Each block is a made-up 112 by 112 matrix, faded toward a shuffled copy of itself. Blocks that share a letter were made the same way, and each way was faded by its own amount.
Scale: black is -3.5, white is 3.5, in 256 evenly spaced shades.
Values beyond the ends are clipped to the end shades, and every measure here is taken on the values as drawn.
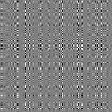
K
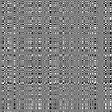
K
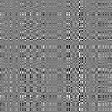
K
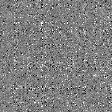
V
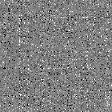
V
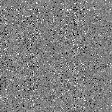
V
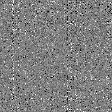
V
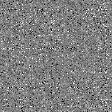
V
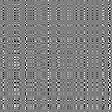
K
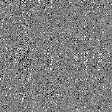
V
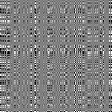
K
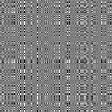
K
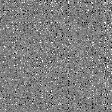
V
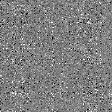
V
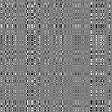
K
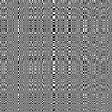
K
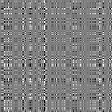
K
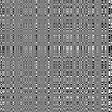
K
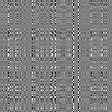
K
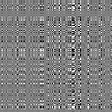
K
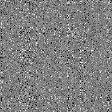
V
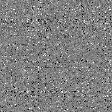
V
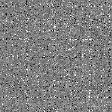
V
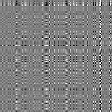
K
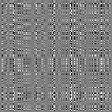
K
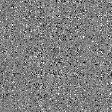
V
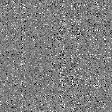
V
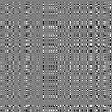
K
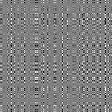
K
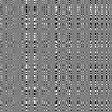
K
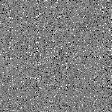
V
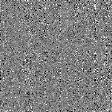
V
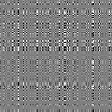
K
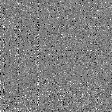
V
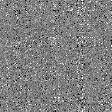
V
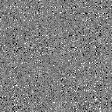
V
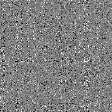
V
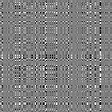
K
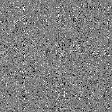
V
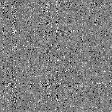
V
